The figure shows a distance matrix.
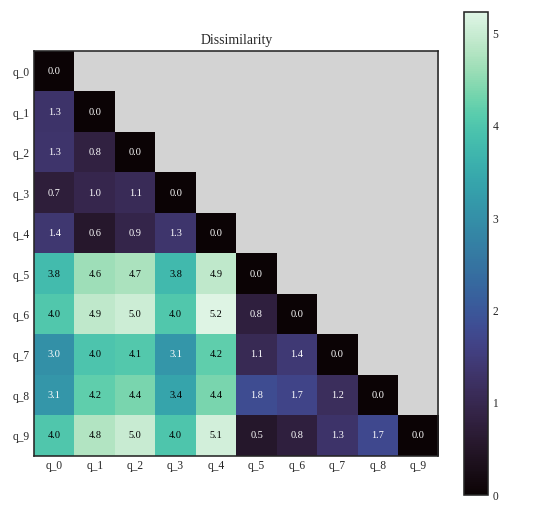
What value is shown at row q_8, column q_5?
1.8
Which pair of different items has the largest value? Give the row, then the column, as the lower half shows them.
q_6, q_4
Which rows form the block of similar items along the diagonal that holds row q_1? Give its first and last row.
q_0 to q_4
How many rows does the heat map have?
10
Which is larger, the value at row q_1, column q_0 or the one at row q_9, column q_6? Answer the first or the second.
the first
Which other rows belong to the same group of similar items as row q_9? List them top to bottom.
q_5, q_6, q_7, q_8
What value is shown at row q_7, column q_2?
4.1
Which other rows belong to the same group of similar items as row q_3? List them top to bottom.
q_0, q_1, q_2, q_4
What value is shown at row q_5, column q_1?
4.6
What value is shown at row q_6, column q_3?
4.0
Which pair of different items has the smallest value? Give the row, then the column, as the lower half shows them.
q_9, q_5
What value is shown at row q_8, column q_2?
4.4
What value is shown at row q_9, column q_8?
1.7
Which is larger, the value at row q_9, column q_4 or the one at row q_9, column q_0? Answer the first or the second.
the first
